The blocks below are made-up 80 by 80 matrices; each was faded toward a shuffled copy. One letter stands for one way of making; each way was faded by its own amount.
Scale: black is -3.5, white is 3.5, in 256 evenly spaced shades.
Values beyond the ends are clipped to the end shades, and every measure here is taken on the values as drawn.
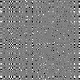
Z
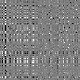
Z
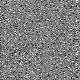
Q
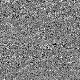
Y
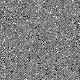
Q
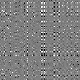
Z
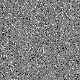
Q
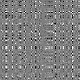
Z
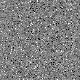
Q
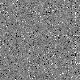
Q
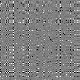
Z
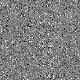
Q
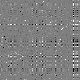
Z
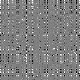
Z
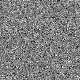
Y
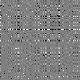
Z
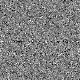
Y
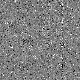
Q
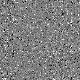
Q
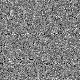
Y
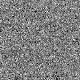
Y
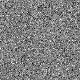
Y
